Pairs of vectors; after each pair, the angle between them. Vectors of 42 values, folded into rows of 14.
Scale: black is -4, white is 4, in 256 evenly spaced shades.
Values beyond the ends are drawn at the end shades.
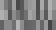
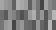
orthogonal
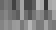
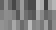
nearly parallel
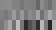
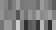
nearly parallel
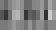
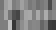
partly opposed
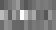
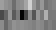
nearly opposite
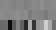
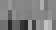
nearly parallel
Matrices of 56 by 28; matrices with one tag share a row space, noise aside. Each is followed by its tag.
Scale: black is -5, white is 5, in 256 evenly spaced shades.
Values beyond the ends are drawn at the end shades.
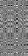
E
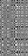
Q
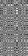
E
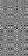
E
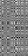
Q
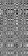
E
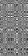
E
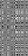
Q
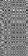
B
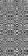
E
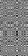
E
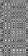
B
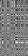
Q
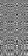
E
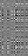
Q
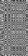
B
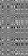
Q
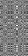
E
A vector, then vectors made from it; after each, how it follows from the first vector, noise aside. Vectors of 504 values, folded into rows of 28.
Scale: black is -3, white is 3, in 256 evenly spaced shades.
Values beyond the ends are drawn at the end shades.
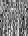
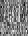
wrapped around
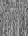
shrunk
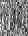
wrapped around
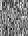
wrapped around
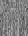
shrunk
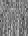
shrunk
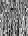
negated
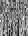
negated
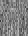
shrunk
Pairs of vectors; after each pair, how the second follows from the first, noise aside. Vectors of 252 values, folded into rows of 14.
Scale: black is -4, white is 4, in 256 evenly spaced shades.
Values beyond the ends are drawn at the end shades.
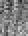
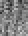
copied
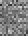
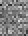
copied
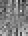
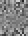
sign-scrambled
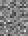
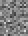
copied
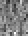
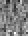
copied
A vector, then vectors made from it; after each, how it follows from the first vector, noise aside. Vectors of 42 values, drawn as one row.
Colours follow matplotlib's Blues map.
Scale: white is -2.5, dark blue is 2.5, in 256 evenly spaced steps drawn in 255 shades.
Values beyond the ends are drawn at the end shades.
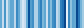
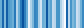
negated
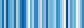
negated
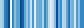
wrapped around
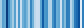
wrapped around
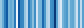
reversed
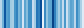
wrapped around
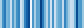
wrapped around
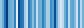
reversed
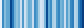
wrapped around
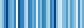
reversed
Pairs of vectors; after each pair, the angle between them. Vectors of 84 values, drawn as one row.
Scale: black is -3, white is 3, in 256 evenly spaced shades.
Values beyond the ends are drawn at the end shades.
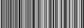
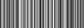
partly opposed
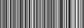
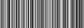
nearly opposite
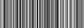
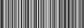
nearly opposite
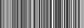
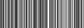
orthogonal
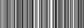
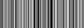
nearly opposite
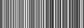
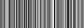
partly opposed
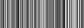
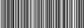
partly aligned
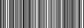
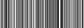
partly opposed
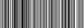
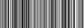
nearly parallel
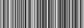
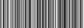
nearly parallel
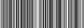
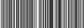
nearly parallel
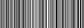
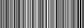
nearly parallel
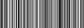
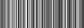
partly aligned
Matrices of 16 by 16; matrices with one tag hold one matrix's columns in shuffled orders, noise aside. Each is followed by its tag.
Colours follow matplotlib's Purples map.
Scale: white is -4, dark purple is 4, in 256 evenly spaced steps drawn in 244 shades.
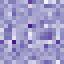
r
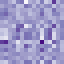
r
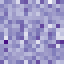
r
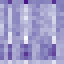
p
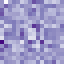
r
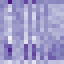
p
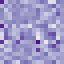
r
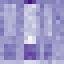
p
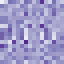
r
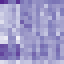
p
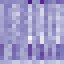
p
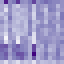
p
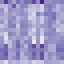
p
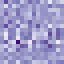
r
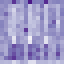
p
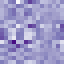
r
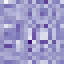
r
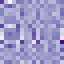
r
